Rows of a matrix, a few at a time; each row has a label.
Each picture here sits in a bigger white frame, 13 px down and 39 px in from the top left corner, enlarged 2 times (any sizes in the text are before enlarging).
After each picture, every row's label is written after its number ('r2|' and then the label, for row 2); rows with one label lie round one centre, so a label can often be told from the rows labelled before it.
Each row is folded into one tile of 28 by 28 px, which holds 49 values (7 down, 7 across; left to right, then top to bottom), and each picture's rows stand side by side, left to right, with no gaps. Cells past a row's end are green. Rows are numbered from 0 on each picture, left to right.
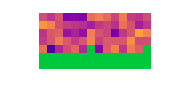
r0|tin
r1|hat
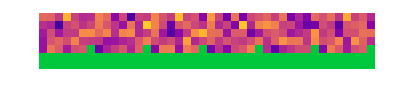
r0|hat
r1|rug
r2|hat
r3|rug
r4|tin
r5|hat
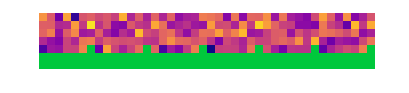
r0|rug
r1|hat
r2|tin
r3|rug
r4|tin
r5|rug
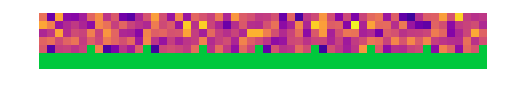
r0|tin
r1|tin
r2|rug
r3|hat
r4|rug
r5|rug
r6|tin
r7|hat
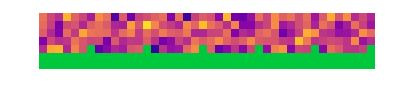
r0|hat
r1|rug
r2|rug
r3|tin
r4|hat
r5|hat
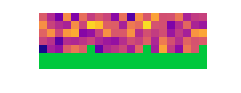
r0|rug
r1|rug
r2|hat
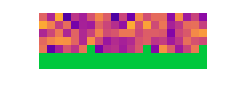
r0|tin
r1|rug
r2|hat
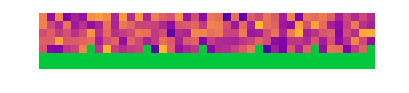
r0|tin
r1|hat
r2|hat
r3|rug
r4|rug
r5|hat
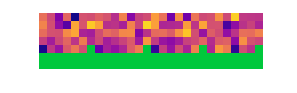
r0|rug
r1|rug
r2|rug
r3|hat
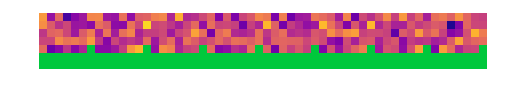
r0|tin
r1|rug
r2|hat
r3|tin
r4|tin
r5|rug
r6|hat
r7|hat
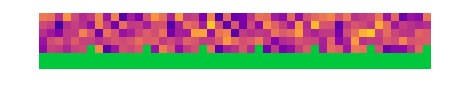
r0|hat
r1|tin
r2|hat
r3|tin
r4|rug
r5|hat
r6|tin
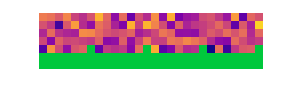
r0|hat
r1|rug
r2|tin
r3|rug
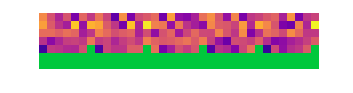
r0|rug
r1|rug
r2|tin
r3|rug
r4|rug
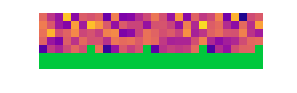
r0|rug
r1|tin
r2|rug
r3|rug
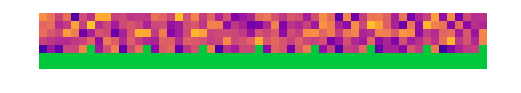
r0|rug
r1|hat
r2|hat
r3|tin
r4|hat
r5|rug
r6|rug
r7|tin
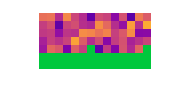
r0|hat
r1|rug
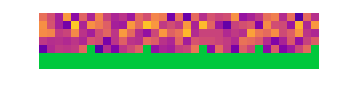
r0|rug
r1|rug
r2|rug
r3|hat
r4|rug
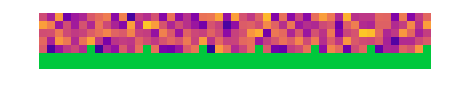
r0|tin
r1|rug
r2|tin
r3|hat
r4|tin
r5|hat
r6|rug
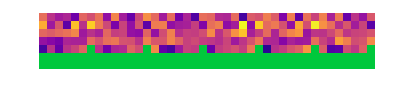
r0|rug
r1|tin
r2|tin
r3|rug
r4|rug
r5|tin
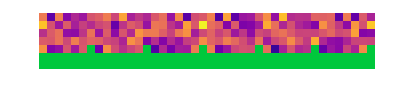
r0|tin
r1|hat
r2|rug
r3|tin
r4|tin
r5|rug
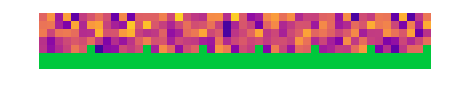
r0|rug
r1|rug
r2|hat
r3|hat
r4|hat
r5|rug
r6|rug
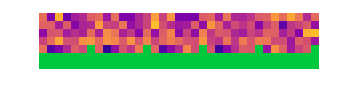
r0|tin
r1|tin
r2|tin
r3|tin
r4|hat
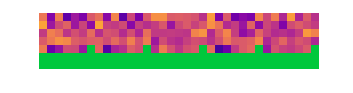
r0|tin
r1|tin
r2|hat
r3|tin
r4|hat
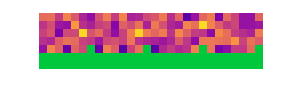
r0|hat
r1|hat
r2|rug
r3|tin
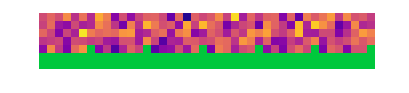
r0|hat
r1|rug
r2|rug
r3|hat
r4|rug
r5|hat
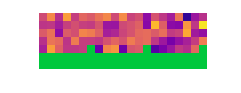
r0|hat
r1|hat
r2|rug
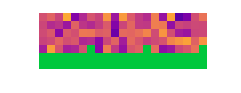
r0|hat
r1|hat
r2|tin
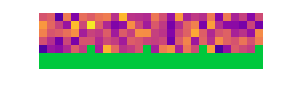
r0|rug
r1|hat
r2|hat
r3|tin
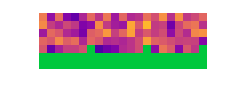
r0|tin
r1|rug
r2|hat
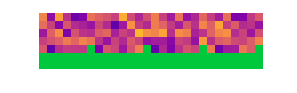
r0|tin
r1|hat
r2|rug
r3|tin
